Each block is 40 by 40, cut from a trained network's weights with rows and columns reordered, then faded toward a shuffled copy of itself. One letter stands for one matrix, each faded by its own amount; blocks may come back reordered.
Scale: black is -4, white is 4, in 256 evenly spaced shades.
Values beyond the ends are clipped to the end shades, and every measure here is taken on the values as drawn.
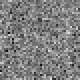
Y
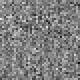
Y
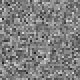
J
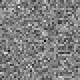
J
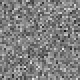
J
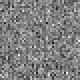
Y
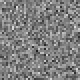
J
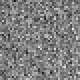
Y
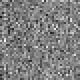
Y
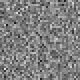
J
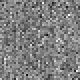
Y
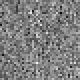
Y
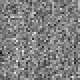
Y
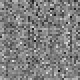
Y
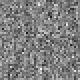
Y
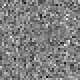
Y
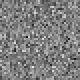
J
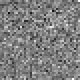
Y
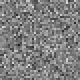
J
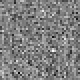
Y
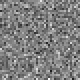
J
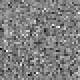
Y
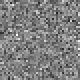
J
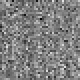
Y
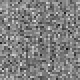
Y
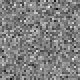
J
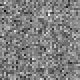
Y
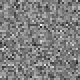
J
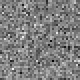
Y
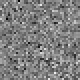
Y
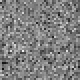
Y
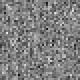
Y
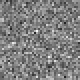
J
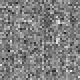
Y
